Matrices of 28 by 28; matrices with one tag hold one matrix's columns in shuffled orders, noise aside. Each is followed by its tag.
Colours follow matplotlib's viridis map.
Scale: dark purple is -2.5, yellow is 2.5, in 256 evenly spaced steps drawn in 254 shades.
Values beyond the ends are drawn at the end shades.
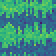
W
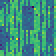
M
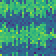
W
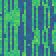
M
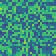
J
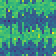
W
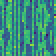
M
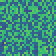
J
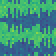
W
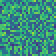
J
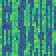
M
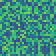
J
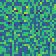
J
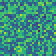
J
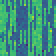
M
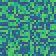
J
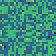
J
